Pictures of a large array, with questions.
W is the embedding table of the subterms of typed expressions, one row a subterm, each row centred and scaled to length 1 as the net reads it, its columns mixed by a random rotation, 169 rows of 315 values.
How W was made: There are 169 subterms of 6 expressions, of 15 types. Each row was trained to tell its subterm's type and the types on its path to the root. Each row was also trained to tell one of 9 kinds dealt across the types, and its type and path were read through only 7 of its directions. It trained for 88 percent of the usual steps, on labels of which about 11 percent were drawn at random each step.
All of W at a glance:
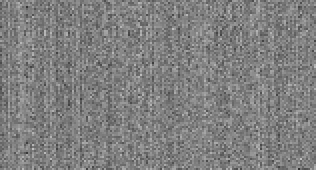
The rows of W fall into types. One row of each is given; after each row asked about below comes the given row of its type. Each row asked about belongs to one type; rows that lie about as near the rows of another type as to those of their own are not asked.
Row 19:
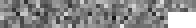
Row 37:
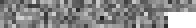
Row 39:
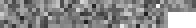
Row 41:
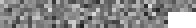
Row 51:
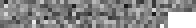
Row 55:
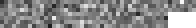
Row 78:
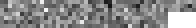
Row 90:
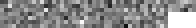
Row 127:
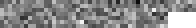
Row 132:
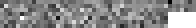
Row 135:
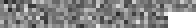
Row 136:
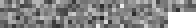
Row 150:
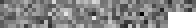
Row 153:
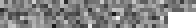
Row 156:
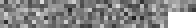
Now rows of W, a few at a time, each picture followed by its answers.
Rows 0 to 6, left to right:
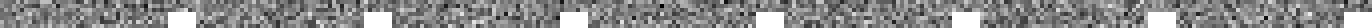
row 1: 41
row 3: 51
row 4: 90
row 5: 39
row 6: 132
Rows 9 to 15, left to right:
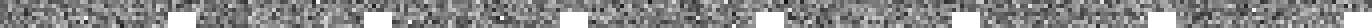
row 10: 127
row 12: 78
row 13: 127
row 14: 135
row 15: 39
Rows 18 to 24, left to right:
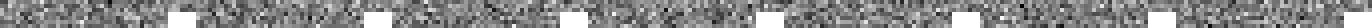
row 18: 78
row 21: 153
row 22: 127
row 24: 19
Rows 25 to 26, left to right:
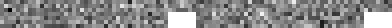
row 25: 135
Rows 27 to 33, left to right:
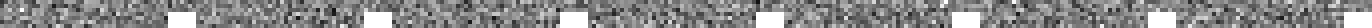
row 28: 78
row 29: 78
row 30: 150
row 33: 37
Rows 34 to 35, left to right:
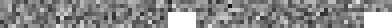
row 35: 37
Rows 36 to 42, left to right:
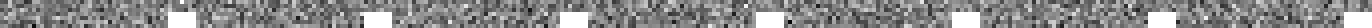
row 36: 136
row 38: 78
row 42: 55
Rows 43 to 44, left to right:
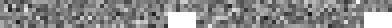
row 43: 135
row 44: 37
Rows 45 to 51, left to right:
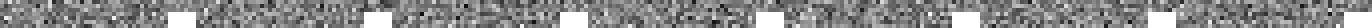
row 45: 41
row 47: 150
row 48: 78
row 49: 37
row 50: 136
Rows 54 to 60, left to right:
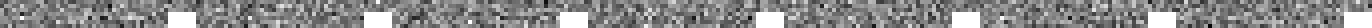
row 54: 78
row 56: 39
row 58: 41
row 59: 37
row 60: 136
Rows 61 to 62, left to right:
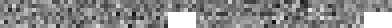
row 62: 78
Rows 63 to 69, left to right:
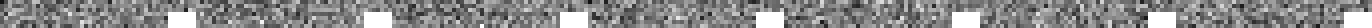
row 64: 135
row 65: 19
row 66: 127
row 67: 19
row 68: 150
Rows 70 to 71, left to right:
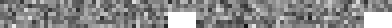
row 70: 37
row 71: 55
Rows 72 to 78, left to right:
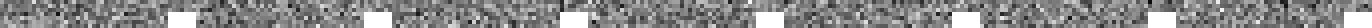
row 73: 136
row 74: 150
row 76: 127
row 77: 132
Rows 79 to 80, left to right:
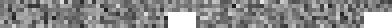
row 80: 41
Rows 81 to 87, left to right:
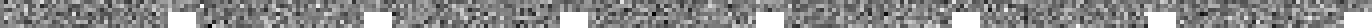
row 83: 90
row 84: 136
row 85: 39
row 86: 135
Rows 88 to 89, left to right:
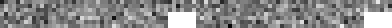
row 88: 127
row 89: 136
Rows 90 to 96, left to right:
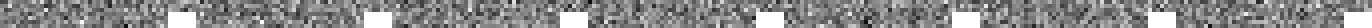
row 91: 135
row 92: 39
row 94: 153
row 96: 19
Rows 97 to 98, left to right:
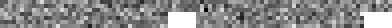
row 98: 135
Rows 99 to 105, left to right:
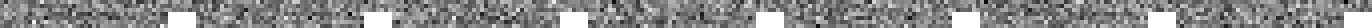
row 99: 51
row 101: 37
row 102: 55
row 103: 19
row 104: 135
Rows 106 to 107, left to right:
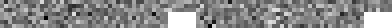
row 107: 39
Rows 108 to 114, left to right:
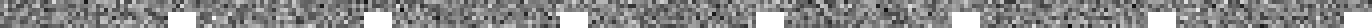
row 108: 19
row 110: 135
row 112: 136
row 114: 41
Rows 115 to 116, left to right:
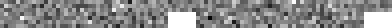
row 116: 19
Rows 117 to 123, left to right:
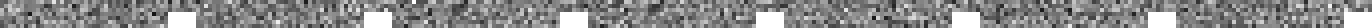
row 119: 39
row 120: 39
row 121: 78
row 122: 19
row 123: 90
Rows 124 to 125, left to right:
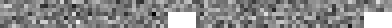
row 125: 90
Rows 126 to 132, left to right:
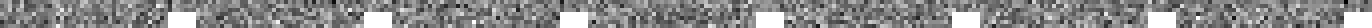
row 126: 150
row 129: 156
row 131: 136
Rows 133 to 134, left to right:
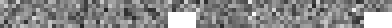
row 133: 153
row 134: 127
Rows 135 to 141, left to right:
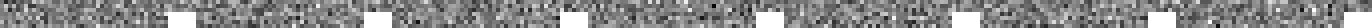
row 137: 90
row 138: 51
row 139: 90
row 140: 90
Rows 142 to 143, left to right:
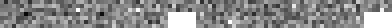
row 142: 39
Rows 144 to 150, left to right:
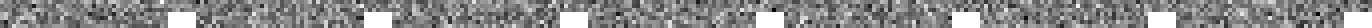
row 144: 37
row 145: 150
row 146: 51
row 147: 127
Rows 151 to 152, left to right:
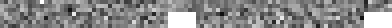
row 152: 150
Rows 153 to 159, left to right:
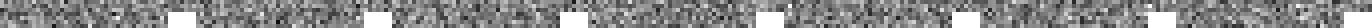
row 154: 156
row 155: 153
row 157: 51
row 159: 136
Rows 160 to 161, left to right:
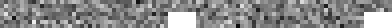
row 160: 51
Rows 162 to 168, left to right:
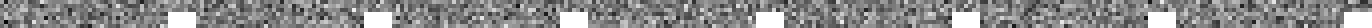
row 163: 19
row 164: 51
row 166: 90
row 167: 55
